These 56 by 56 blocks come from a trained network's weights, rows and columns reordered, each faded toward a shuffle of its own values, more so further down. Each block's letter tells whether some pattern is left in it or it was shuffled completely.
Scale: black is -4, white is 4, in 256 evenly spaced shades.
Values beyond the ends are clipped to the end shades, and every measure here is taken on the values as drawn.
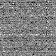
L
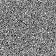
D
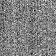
L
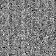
L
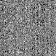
L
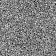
D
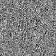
L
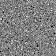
D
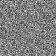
L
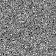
D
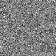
L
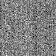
L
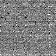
L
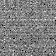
L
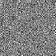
L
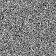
D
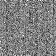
L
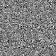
L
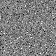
D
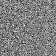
D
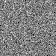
D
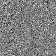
D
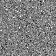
D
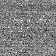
L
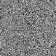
L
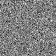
D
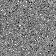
D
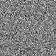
L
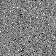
D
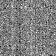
L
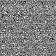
L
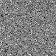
L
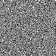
L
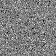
D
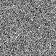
D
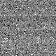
L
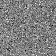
D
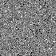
D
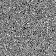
D
